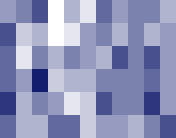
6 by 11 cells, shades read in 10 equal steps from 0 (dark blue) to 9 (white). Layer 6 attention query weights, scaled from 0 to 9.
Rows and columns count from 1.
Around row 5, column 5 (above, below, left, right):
6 3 5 7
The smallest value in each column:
1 4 0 3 3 5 2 2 4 1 2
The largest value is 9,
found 2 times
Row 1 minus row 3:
2 -4 -2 3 2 3 -3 3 0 2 1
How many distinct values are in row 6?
6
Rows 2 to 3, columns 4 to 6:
9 8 5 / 6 4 5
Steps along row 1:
down down up down up down up down same up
